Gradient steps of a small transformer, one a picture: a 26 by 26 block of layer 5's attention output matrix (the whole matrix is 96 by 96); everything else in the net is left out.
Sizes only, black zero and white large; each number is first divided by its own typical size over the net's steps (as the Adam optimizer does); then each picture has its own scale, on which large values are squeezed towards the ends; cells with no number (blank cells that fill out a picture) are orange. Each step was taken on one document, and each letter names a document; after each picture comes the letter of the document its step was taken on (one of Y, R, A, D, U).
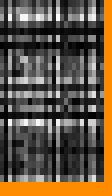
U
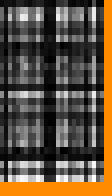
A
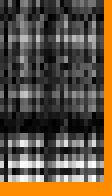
A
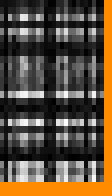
A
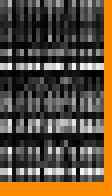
U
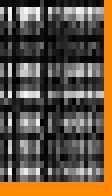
A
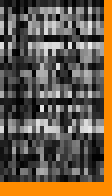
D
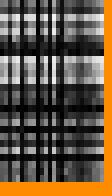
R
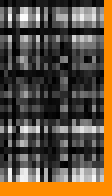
A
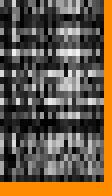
D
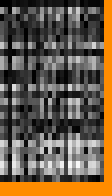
D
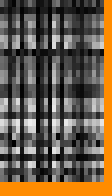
R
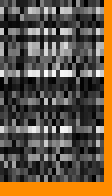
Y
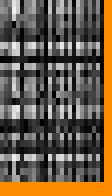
D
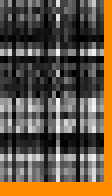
U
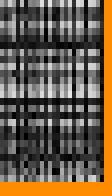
D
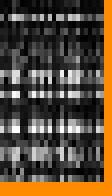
Y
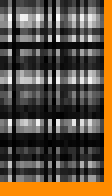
U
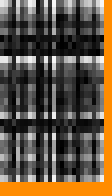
R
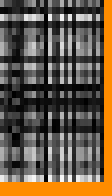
R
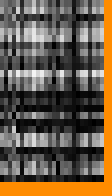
R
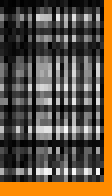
Y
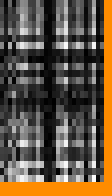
A
